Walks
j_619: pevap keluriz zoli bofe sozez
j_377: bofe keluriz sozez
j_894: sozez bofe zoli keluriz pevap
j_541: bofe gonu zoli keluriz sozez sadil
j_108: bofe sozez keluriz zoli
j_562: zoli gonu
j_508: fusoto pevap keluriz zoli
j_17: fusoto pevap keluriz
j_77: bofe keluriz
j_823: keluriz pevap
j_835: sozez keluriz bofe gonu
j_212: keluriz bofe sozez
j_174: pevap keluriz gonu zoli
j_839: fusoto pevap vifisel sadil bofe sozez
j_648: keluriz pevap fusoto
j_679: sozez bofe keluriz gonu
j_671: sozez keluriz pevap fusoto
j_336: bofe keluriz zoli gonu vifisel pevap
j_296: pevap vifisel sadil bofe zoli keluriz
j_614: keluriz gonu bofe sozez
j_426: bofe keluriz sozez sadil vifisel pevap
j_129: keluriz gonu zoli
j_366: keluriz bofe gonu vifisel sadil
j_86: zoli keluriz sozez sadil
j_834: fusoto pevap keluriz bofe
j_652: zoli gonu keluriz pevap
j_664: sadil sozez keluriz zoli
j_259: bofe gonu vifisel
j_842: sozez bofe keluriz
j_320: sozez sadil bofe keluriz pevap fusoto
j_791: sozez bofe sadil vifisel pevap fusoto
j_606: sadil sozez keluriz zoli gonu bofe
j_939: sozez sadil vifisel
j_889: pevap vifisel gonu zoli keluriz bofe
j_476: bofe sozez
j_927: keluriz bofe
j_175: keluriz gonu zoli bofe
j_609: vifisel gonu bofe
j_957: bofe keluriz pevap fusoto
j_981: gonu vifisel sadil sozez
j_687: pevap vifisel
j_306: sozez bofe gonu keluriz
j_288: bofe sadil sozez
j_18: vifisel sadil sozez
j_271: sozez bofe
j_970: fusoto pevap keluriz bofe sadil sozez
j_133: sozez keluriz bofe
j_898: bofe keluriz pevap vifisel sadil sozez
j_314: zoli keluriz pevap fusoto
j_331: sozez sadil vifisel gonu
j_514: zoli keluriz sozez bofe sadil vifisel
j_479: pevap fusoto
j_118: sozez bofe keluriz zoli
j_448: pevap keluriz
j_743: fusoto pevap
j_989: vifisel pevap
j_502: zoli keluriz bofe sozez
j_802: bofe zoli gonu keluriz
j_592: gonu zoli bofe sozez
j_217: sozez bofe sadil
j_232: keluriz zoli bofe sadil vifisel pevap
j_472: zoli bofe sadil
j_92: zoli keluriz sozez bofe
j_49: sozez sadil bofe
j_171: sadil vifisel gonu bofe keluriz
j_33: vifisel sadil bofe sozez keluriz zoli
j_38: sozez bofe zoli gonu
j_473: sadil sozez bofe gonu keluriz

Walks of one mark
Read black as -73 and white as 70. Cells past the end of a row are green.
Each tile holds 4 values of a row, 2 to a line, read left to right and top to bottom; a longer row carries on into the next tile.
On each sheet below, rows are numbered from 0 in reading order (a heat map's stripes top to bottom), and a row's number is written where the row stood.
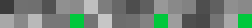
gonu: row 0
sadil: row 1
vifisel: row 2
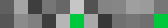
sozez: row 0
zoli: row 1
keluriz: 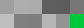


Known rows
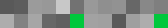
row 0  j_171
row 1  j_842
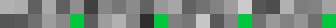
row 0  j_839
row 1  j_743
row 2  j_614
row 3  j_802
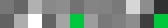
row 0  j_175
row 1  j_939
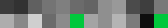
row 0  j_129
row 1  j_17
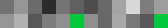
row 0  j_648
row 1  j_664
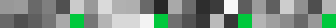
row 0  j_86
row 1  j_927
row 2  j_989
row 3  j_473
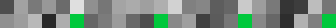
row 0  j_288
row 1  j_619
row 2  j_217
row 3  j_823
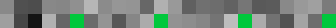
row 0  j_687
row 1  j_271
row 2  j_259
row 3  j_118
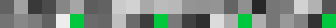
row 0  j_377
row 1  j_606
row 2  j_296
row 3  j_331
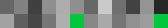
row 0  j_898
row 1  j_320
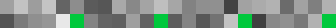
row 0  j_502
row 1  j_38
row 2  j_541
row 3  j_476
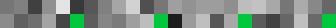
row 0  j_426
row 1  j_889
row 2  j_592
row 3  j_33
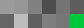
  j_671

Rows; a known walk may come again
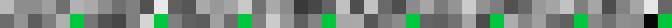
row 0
j_271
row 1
j_92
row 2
j_38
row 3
j_479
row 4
j_306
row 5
j_108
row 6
j_171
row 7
j_232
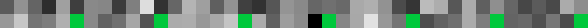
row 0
j_957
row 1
j_426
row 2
j_77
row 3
j_508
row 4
j_834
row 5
j_839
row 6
j_652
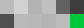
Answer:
j_133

